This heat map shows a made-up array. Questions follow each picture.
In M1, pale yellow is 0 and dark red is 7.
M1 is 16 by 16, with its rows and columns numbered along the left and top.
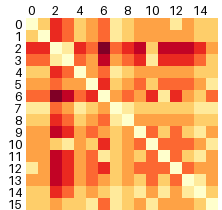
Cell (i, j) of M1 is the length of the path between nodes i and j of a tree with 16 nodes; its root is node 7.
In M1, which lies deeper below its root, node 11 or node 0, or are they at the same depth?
node 11
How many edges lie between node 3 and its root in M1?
3
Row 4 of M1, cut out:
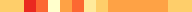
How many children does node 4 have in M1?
0
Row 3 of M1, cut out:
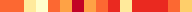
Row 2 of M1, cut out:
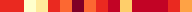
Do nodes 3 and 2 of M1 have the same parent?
no
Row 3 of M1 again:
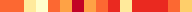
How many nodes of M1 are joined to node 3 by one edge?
2
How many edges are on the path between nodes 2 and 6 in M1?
7
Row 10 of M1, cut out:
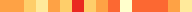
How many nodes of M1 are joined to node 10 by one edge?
2
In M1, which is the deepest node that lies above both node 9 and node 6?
14
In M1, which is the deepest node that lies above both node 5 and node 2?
15
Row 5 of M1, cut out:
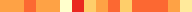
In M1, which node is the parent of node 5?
15
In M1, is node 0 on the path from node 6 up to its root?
no
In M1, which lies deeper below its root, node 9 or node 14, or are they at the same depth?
node 9
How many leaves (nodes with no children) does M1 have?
9
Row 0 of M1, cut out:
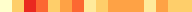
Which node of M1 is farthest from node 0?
2
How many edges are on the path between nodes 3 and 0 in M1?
4
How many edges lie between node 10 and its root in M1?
2
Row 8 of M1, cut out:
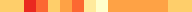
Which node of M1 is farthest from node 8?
2
